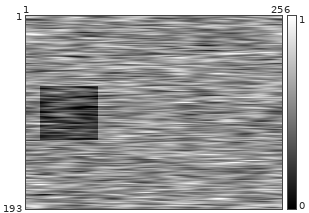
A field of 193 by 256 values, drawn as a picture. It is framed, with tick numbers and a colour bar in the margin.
The ninth with the lowest average is the middle left. In the middle left lies a patch that is lower than the rest. Streaks run across, left to right. The halves do not mirror each other.
